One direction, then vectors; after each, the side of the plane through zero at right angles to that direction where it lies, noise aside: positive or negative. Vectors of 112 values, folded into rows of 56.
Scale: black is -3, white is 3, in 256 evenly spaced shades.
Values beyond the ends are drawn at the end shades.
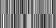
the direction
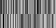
negative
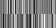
negative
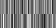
positive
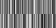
positive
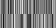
negative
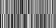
positive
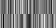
negative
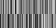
negative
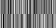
negative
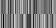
negative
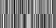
positive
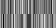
negative
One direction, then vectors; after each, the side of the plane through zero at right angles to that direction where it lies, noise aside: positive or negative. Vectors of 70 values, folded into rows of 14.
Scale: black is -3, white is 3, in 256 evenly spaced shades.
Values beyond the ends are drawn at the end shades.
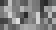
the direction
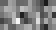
positive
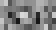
negative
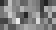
positive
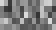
negative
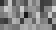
positive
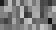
positive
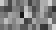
negative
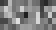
positive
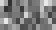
negative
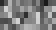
positive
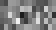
positive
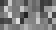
positive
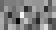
negative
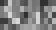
positive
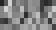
positive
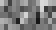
negative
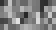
positive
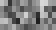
negative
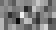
negative
